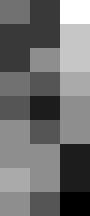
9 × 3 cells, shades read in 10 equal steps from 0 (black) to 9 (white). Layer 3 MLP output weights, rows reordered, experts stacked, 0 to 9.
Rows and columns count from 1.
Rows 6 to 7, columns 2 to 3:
3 5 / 5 1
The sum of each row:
15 11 14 13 9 13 11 12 8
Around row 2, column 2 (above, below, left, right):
2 5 2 7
